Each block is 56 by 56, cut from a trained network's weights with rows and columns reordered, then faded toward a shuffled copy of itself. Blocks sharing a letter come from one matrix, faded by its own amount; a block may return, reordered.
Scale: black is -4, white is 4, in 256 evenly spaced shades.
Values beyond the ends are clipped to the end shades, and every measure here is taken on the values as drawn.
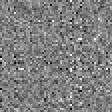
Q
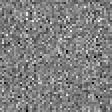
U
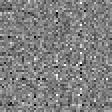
Q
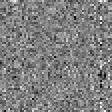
Q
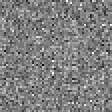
U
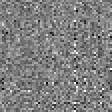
Q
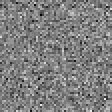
U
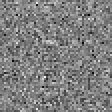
U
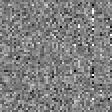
Q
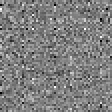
Q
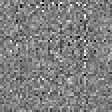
Q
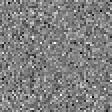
U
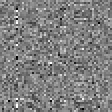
Q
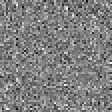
U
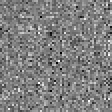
U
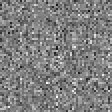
U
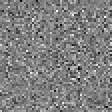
U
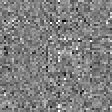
Q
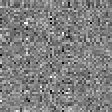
Q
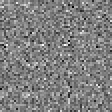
U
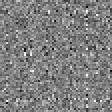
Q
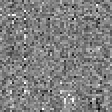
Q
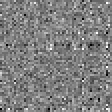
Q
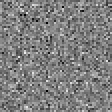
U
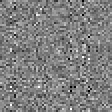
Q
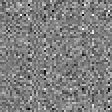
Q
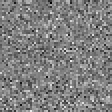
U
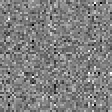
Q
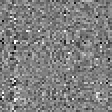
Q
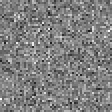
U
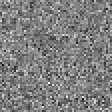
U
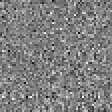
U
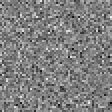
U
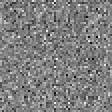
U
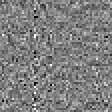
Q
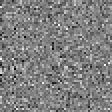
U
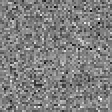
U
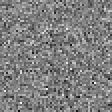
U
